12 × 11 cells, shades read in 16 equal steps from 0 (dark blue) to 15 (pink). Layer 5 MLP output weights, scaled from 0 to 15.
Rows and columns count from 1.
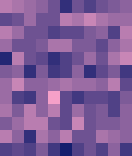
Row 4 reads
9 6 6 7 10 10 7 7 5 8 10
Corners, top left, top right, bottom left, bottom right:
11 8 4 3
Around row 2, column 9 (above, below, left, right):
6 8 12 9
